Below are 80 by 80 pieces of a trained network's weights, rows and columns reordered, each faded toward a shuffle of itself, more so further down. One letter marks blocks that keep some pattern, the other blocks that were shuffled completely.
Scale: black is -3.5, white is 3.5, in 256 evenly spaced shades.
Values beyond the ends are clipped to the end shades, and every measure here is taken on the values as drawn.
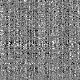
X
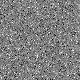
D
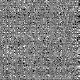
X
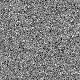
D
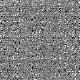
X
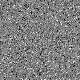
D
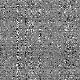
X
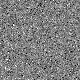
D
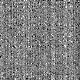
X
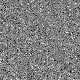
D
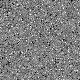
D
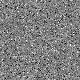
D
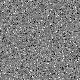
D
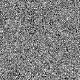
X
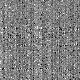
X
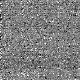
X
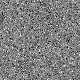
D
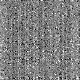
X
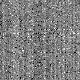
X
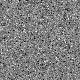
D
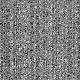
X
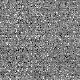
X
